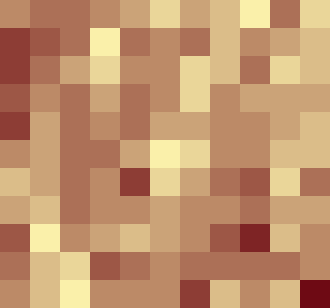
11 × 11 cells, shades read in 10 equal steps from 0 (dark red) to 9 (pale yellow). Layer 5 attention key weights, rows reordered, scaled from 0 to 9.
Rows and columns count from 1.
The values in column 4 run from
3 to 9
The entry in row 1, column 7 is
6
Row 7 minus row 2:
5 3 0 -4 -2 3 2 -3 -2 2 -3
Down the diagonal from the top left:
5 3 6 6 4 9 6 5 1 4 0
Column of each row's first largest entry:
9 4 4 7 11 6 6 2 2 3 3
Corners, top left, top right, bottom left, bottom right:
5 8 5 0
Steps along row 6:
up down same up up down down same up same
